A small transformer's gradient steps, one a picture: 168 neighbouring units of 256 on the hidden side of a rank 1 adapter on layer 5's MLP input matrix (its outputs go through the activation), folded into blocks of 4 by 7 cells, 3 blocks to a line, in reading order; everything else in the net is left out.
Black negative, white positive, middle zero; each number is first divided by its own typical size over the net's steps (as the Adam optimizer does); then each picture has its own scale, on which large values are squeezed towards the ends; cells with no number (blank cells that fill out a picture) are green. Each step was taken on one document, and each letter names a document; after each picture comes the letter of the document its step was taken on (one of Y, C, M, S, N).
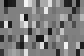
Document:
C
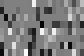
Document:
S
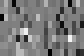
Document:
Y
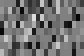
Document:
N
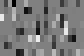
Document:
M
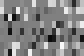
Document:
S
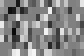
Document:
N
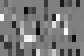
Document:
M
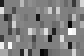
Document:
S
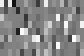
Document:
Y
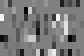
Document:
M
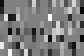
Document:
S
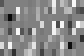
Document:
S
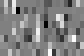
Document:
Y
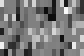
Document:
S
